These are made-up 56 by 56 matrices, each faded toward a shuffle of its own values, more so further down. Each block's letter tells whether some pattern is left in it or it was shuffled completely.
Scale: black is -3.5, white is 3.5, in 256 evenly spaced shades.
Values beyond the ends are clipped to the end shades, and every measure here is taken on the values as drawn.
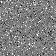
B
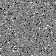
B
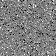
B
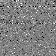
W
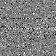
W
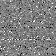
W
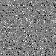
W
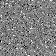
B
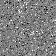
B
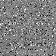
W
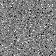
B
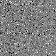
W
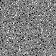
B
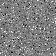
B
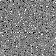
W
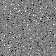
B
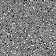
B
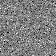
B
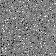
B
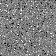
B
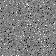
B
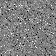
B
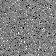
B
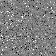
W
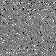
W
